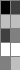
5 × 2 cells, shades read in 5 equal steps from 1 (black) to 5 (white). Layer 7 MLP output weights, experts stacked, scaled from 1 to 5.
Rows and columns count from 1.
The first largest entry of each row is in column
2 1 2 1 2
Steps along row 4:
same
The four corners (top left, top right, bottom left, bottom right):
1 2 3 4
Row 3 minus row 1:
1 1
